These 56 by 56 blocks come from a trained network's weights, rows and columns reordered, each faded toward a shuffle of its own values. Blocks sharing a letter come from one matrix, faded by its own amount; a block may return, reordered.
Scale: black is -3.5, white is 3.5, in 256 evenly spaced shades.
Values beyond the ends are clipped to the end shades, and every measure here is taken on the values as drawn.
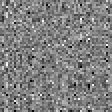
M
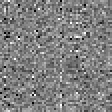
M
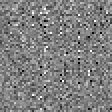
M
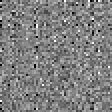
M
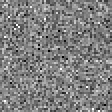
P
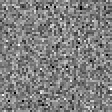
P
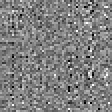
M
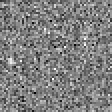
P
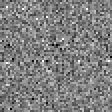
P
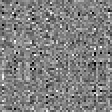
M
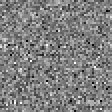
P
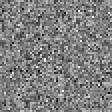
P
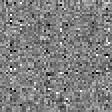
M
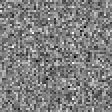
P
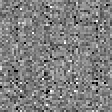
M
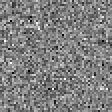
P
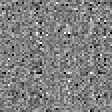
M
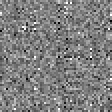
M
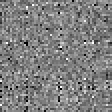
M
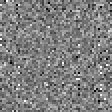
M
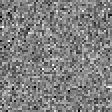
P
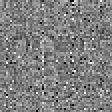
M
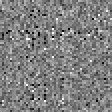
M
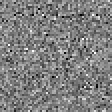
P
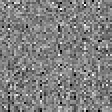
M
